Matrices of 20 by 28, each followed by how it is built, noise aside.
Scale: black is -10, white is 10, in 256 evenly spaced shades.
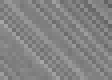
Toeplitz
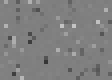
sparse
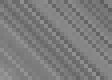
Toeplitz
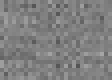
low rank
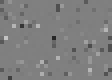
sparse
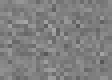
low rank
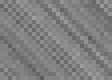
Toeplitz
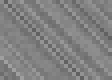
Toeplitz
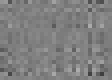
low rank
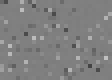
sparse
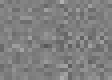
low rank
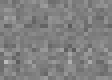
low rank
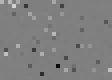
sparse
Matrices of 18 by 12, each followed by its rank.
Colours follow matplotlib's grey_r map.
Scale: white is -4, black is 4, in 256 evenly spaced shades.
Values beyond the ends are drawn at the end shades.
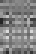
two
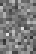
full rank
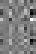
two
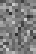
full rank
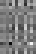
two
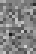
full rank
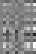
two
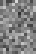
full rank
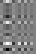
one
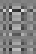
one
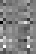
two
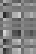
one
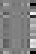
one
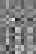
two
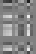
one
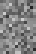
full rank
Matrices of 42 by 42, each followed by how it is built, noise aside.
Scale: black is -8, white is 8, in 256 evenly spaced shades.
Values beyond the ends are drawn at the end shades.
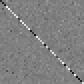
diagonal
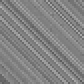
Toeplitz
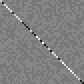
diagonal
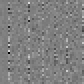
uneven columns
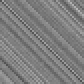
Toeplitz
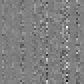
uneven columns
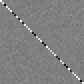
diagonal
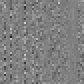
uneven columns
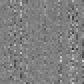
uneven columns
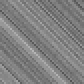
Toeplitz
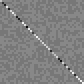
diagonal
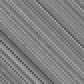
Toeplitz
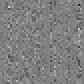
uneven columns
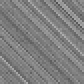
Toeplitz
